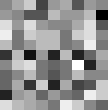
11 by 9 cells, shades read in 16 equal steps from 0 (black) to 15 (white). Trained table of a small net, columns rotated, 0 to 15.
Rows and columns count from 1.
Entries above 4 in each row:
8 8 9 9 9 5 8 9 6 8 9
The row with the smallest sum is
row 6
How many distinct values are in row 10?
7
